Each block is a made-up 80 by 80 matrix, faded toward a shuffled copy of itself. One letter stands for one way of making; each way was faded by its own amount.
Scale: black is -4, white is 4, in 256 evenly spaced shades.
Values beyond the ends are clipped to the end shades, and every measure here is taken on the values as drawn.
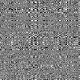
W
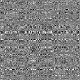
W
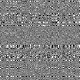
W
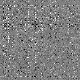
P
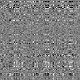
W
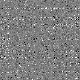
P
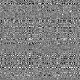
W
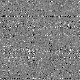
P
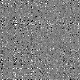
P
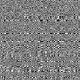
W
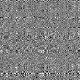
W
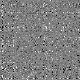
P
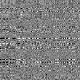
W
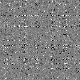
P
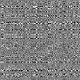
W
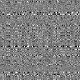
W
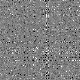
P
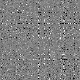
P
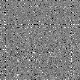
P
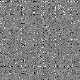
P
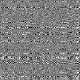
W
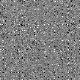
P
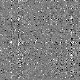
P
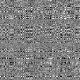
W
